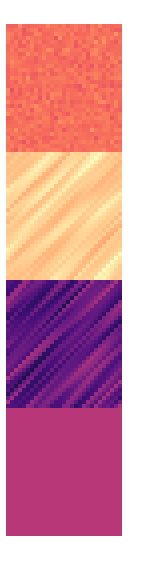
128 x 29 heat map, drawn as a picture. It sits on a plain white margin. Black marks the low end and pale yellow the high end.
The table splits into 4 rows of 1 panel. Panel 1,1: high, fine-grained, faint in contrast. Panel 2,1: very high, slanting up to the right, faint in contrast. Panel 3,1: low, slanting up to the right. Panel 4,1: middling, flat.
